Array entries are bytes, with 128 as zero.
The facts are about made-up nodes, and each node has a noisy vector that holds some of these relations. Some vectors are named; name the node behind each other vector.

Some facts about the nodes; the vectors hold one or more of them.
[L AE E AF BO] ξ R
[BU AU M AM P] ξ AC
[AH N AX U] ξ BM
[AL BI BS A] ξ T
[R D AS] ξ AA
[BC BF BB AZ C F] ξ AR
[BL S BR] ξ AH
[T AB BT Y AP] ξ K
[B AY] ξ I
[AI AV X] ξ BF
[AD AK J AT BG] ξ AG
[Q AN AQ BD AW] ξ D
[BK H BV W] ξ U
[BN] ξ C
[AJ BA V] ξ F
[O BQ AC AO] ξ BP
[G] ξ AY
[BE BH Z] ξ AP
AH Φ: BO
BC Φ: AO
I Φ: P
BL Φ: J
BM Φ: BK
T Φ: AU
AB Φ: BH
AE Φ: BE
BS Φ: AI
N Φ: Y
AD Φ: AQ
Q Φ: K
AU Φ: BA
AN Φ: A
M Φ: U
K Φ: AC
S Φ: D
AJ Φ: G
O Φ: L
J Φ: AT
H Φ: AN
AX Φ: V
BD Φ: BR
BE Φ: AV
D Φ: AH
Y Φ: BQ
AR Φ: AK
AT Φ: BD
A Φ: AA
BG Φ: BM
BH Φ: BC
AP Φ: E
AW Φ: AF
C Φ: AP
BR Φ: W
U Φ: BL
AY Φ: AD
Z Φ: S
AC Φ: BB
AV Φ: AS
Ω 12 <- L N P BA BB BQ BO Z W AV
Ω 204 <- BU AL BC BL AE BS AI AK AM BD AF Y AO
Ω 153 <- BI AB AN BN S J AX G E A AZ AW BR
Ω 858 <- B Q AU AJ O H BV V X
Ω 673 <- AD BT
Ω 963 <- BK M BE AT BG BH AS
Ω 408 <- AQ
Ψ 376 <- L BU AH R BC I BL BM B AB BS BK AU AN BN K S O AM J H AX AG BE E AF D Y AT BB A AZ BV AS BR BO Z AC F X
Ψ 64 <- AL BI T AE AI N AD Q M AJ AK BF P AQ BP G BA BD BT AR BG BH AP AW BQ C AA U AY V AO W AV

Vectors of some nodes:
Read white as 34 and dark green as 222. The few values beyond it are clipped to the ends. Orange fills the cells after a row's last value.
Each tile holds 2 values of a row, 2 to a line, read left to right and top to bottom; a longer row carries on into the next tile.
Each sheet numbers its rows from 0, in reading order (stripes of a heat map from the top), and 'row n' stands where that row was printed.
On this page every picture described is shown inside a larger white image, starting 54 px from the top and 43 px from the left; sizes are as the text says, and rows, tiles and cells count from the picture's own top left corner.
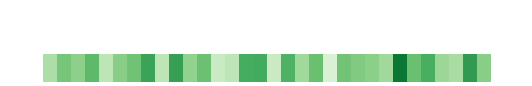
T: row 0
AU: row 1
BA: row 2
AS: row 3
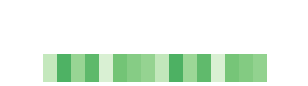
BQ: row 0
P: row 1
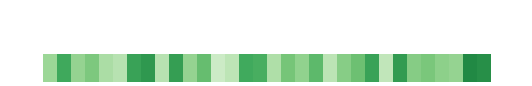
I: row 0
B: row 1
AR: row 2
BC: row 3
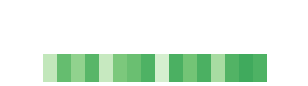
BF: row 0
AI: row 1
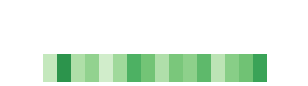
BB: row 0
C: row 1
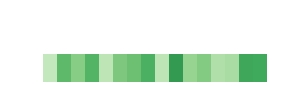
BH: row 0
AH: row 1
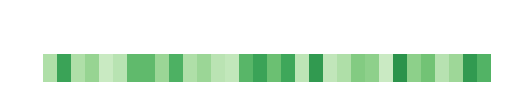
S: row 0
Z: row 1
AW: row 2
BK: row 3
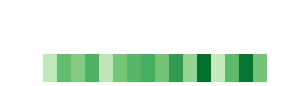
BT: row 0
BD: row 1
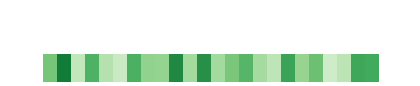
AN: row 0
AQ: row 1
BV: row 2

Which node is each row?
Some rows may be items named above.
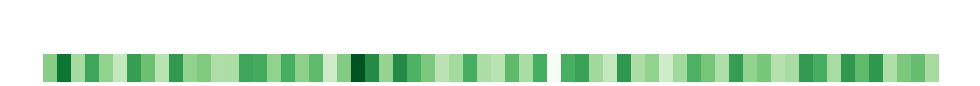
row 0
D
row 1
AH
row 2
BL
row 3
L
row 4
W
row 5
BB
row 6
AG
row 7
AA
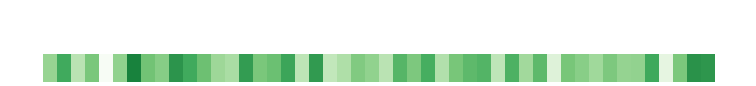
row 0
BR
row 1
R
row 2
AW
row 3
AD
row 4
G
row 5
M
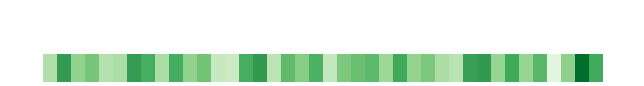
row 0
AG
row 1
O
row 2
BP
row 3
I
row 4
AT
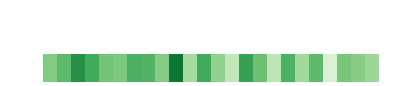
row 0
AE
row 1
D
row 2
G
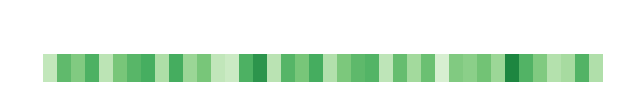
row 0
BT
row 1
H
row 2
AD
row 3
AV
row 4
BO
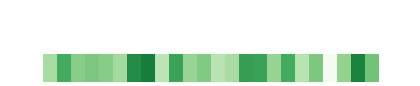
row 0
BS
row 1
F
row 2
BR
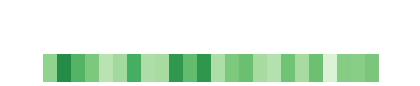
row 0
L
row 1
AA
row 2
BI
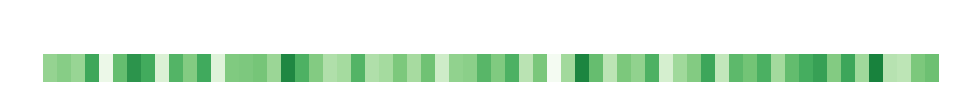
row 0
U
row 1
V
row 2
BO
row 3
N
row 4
J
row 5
AJ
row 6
AL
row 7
Q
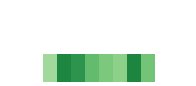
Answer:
AF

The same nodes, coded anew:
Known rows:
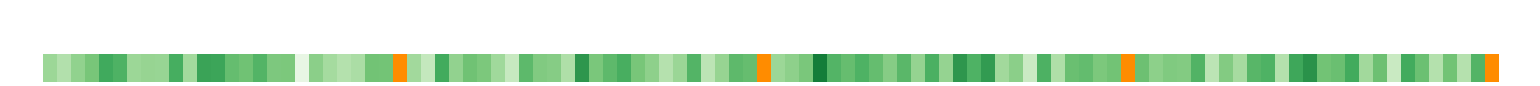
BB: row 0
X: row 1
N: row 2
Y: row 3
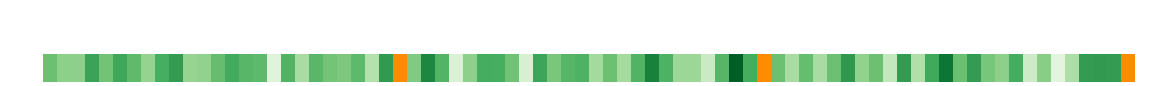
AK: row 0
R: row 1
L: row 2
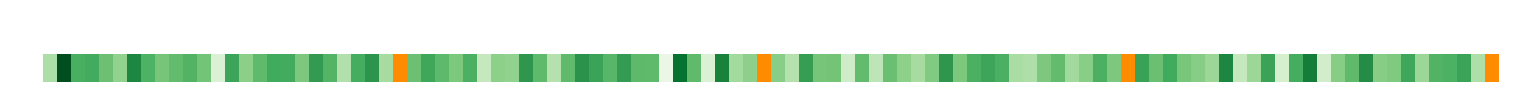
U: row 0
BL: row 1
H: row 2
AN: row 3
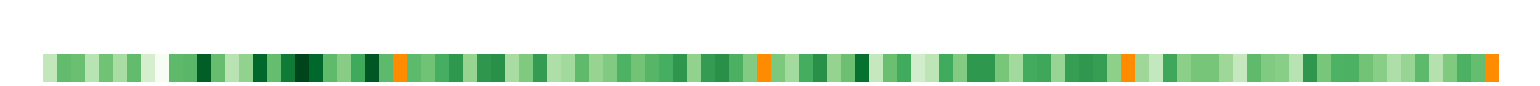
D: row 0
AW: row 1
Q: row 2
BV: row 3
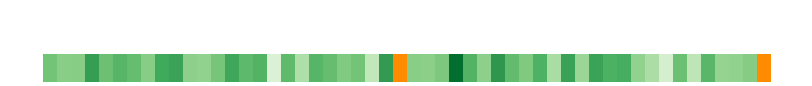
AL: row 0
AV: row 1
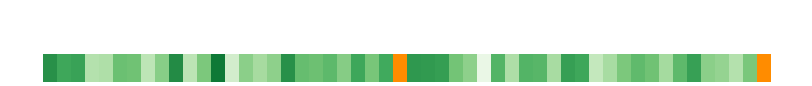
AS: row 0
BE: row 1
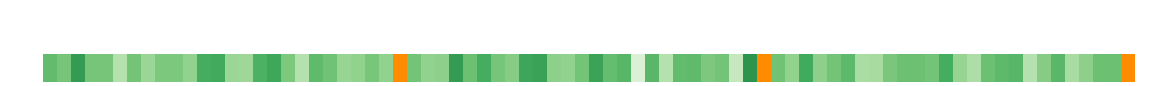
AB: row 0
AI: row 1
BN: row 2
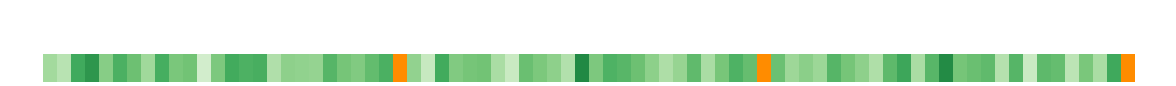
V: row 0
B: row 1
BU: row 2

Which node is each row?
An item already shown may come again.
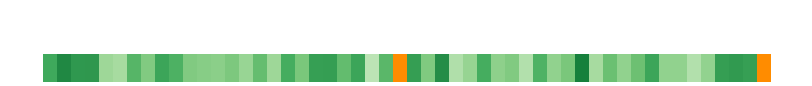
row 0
M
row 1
E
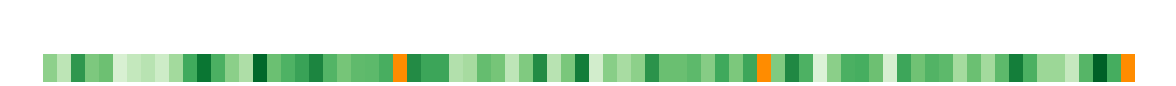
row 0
S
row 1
AS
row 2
R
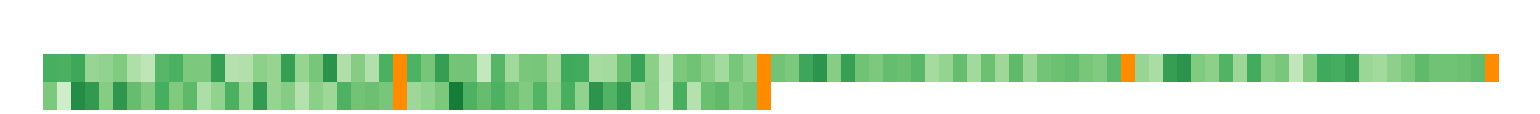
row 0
BK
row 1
A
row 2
BI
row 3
AJ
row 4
BT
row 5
N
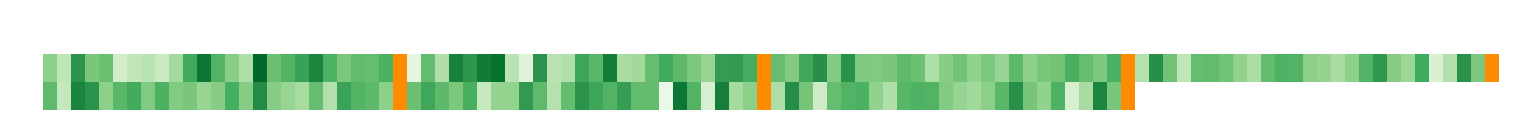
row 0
S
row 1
AQ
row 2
G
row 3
F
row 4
AD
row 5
BL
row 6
AG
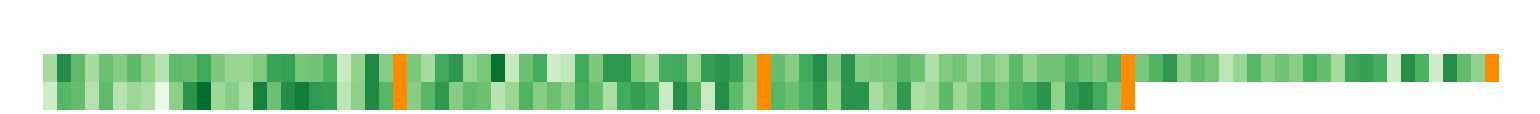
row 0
I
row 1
Q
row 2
G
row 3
BR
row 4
AH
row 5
BR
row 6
AW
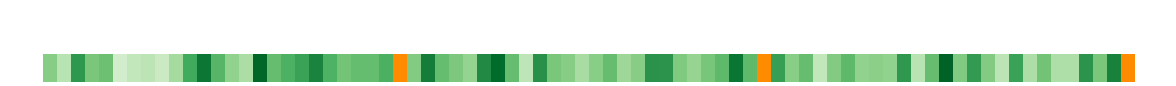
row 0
S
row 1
AA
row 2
AF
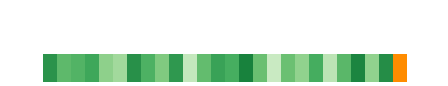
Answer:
AE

